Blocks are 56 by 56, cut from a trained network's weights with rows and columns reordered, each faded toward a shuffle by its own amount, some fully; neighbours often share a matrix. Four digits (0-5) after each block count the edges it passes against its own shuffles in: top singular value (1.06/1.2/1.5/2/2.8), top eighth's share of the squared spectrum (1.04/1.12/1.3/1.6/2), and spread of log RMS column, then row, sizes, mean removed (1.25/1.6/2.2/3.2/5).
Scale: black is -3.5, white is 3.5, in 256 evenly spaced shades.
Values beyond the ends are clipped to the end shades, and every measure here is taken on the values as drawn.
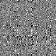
3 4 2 2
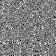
2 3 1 2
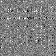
3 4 1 2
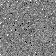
1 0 0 0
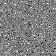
1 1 0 0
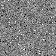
0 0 0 0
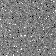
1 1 0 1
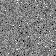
0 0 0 0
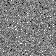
0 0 0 0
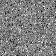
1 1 0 0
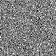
2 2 0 0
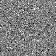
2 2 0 0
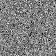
1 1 0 0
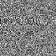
3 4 1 2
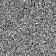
1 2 0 0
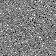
0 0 0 0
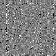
3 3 2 1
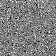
1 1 0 0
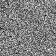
0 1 0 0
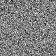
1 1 0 0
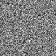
3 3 1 0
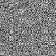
4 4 2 2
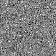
2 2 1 0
